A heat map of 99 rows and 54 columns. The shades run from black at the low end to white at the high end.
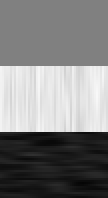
It is made of 3 by 1 panels. Panel 1,1: middling, flat. Panel 2,1: very high, streaked downward, faint in contrast. Panel 3,1: very low, streaked across, faint in contrast.
